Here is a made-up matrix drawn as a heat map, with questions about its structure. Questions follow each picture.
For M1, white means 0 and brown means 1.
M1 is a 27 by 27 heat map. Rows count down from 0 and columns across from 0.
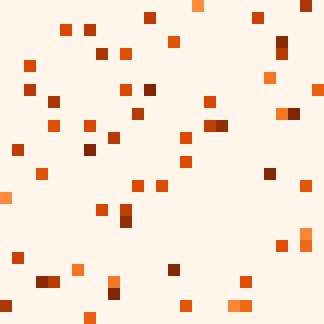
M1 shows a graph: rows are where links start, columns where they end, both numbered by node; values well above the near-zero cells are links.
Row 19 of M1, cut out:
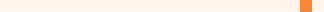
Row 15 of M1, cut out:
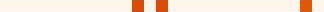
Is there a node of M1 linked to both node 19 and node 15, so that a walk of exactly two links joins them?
yes
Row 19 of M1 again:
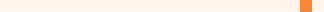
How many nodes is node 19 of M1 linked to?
1
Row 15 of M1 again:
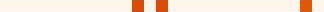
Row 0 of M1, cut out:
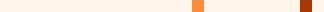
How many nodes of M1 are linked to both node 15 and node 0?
1
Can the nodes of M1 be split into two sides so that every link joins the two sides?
yes
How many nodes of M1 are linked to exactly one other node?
9
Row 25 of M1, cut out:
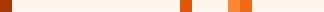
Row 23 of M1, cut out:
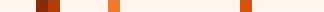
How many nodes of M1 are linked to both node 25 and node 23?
1
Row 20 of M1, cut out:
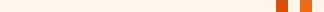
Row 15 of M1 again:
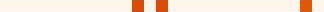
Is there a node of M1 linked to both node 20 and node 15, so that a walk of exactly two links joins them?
yes
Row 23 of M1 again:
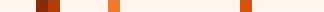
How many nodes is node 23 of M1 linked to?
4
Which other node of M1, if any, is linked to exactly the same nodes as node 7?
none
